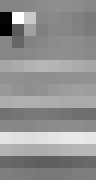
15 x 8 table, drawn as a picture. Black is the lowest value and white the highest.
No overall slope runs across the table. An odd patch, rougher than its surroundings, sits in the top left. The ninth with the lowest average is the top left. The grain runs across in streaks. Values change most from cell to cell in the top left.
